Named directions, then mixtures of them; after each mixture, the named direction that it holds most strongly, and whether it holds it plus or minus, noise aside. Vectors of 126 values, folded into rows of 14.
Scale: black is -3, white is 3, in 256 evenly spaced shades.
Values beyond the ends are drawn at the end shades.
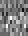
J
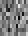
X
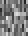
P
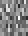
X, minus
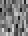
P, plus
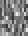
P, plus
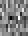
J, minus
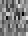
X, plus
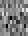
J, minus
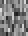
P, minus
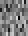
X, plus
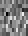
J, plus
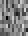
P, minus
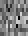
X, plus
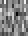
P, minus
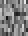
P, minus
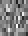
X, minus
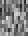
P, plus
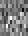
J, plus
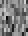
P, minus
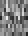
X, minus
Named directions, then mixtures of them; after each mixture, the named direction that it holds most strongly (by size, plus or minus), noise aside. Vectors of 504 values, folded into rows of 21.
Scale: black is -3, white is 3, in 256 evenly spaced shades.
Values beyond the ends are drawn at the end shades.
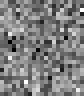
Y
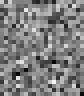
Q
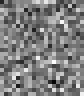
Q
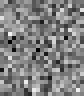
Y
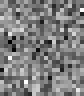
Y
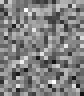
Q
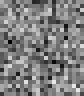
Y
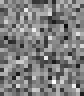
Q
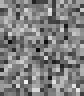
Y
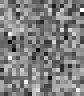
Y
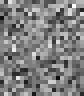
Q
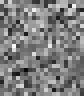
Q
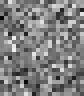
Y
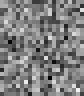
Y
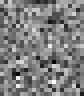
Q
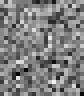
Q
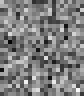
Y
